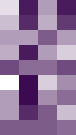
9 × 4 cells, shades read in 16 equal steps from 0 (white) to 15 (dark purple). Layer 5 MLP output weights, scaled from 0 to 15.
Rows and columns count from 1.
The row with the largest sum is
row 5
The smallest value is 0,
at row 6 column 1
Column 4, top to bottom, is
14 12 6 3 11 7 9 4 9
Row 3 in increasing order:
6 6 6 10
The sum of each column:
50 109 66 75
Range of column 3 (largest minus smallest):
7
